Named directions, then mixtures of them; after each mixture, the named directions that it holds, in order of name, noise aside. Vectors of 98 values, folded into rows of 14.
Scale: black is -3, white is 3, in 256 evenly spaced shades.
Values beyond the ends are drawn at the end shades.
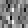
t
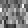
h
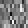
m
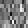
m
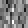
m, t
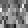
h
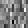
m, t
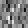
t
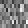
h, m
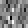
t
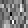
m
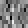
t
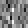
t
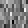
m, t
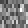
h, m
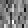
m, t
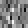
t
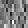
m, t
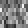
h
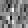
t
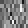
m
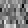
h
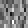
m, t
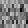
h, m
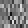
m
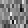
m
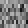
h, m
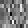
m
